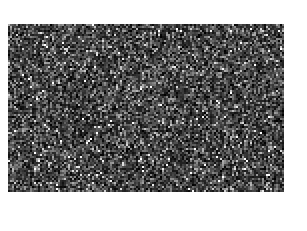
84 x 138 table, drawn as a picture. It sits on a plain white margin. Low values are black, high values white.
There are no regular stripes. No overall slope runs across the table. On average the colour sits 30% of the way up the scale. Most values sit low, with a long tail of high ones. Fine speckle covers the field. No single row or column stands out from its neighbours.
